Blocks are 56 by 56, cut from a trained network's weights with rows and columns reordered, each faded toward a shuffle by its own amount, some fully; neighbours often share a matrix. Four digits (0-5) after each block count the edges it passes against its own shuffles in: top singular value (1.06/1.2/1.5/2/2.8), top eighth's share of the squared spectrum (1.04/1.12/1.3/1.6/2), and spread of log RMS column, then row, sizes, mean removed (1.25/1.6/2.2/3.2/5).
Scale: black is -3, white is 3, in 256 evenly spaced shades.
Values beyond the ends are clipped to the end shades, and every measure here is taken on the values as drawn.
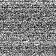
3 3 1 1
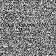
1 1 0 0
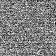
2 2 0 0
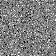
0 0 0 0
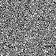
2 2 0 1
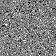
0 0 0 0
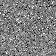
0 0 0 0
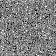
0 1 0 0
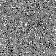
2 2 0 1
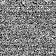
2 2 0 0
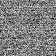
2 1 0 0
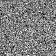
0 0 0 0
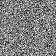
0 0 0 0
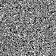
1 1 0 0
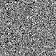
2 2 1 1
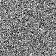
0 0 0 0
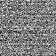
3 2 0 1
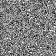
0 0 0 0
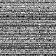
4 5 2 3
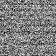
2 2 0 0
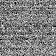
2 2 0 0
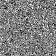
0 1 0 1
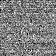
2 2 0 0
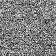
1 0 0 0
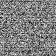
2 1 0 0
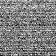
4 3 1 2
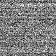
3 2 0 1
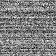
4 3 0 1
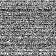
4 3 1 1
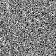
1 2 0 0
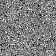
1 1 0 1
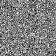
1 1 0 1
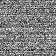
3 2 0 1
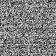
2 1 0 0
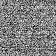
2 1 0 0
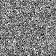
0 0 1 0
